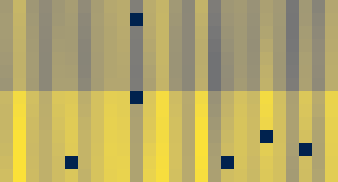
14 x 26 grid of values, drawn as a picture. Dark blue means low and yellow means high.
Overall the values sit about 70% of the way up the scale. The halves do not mirror each other. The values are skewed, with a long tail toward low values. There are six isolated cells, each far lower than the cells round it. A horizontal seam about 50% of the way down splits the table, and the bottom part is higher.
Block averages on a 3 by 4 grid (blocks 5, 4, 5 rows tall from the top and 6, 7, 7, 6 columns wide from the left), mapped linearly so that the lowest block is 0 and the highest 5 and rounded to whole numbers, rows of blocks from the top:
1 1 0 0 | 3 2 2 3 | 4 5 4 3
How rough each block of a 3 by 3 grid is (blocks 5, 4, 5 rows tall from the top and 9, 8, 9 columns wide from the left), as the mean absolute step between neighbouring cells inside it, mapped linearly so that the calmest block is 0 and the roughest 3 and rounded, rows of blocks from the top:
020 / 131 / 113
